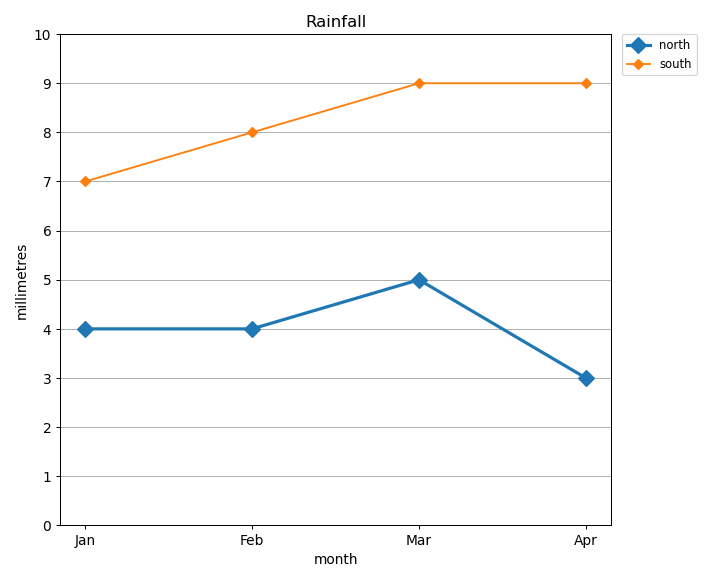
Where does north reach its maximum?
Mar
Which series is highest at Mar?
south
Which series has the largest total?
south
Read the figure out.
Title: Rainfall
x-axis: month, ticks Jan Feb Mar Apr
y-axis: millimetres, ticks 0 1 2 3 4 5 6 7 8 9 10
Legend: north, south
Values:
north: 4 4 5 3
south: 7 8 9 9
